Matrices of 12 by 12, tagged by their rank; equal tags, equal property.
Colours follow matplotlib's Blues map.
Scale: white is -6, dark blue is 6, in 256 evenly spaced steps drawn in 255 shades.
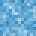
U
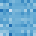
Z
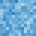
U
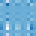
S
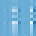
S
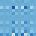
S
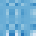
S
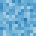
U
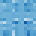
Z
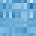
Z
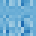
Z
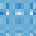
S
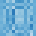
Z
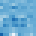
Z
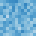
U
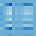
S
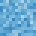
U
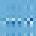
S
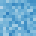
U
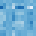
Z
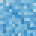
U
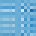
S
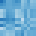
Z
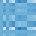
S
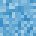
U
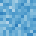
U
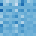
Z
